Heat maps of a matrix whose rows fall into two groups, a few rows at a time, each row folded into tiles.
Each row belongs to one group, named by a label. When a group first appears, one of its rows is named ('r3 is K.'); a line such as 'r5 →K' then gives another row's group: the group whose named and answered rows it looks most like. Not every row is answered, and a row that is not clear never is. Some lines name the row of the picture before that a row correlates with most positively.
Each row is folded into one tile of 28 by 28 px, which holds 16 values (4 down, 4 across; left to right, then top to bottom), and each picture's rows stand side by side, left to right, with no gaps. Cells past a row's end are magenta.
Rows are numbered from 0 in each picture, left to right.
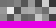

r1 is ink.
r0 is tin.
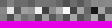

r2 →tin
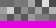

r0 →tin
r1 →ink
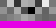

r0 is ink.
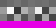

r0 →tin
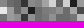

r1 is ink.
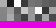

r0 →ink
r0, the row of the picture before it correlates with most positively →0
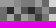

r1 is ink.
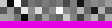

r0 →ink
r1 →tin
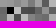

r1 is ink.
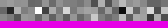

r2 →tin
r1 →tin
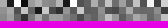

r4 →ink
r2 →ink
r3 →ink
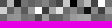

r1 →tin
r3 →ink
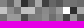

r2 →tin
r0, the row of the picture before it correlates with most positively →1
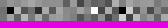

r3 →tin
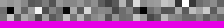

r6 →ink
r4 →ink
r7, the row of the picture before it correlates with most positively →3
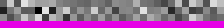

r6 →ink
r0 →ink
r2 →tin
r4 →ink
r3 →tin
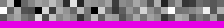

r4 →ink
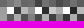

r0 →tin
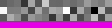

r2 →tin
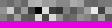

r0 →tin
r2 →ink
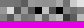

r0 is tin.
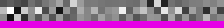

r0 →tin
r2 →ink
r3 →tin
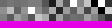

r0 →tin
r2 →ink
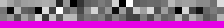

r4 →ink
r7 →ink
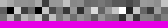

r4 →tin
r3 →tin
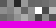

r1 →tin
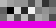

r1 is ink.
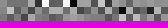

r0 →tin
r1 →ink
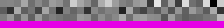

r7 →ink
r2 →ink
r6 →ink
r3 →ink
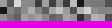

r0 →ink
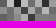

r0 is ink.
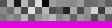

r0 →ink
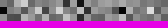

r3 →ink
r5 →tin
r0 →ink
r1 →tin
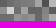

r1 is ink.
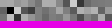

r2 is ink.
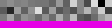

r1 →tin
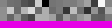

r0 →tin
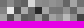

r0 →tin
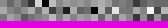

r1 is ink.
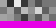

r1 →tin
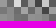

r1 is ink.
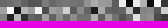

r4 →ink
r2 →tin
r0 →tin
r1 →tin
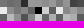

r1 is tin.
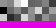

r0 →ink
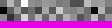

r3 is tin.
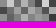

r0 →ink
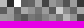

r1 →ink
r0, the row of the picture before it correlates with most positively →1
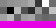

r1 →ink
